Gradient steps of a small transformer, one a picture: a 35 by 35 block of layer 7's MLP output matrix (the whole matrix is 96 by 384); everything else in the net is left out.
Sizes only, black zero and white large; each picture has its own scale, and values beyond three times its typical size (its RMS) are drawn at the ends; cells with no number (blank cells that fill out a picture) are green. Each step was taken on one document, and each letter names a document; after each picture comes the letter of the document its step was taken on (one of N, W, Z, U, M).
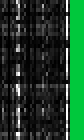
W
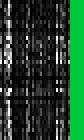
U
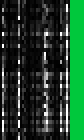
W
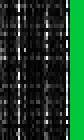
W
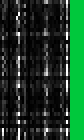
W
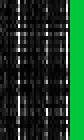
W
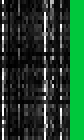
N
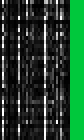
N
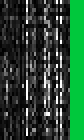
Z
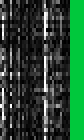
N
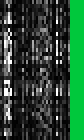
U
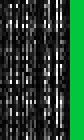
Z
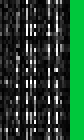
Z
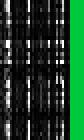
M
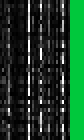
M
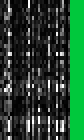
M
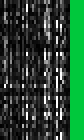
Z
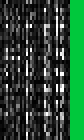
Z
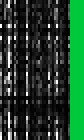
U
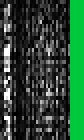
U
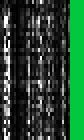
U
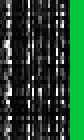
M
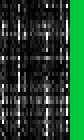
W
